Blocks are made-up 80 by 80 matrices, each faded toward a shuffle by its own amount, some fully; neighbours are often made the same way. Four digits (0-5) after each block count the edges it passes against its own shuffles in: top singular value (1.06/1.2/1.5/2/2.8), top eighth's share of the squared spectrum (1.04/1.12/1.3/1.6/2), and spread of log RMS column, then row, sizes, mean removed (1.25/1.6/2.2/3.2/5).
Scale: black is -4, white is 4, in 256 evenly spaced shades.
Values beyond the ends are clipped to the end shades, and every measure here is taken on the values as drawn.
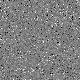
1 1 0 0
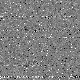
2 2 0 2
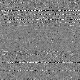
3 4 0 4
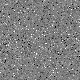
0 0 0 0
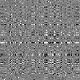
5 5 3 3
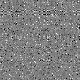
4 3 1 2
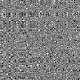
4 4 2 2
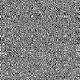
4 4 2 2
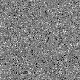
3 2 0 1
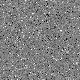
0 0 0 0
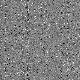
1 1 2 0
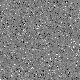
0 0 0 0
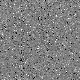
1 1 1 0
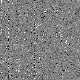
2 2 2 0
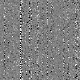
3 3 3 0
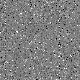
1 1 1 0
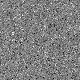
0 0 0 0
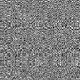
4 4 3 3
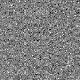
3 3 1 1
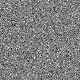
0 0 0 0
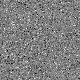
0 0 0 0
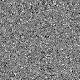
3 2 1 0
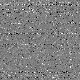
2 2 0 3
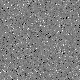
0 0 0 0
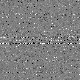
3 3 0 2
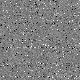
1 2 0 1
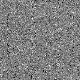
1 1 2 0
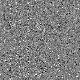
1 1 2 0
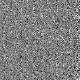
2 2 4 0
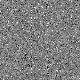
1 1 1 0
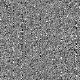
1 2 3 0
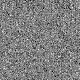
3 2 1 1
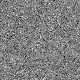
1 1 0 0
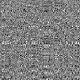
4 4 2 2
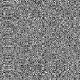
4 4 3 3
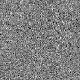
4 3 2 1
